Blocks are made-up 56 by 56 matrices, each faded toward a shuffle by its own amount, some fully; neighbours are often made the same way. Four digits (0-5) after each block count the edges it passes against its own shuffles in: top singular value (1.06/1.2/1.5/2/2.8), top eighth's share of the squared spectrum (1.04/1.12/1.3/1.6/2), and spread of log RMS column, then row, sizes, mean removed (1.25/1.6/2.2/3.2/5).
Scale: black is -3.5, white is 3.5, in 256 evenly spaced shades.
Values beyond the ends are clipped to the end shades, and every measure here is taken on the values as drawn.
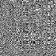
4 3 2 2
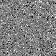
2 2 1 0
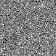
2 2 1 0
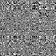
4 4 2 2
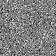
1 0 0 0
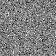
2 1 0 0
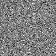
2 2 0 0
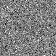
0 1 0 0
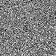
2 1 0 0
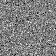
0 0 0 0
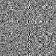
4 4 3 2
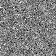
1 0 0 0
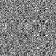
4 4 2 2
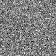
2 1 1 0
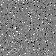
2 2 1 0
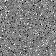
0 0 0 0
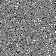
0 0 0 0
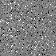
1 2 1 0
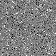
0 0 1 0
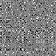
4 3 2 2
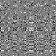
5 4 3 3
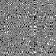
4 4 2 2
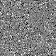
2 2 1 0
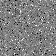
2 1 0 0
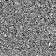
2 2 0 0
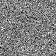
0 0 0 0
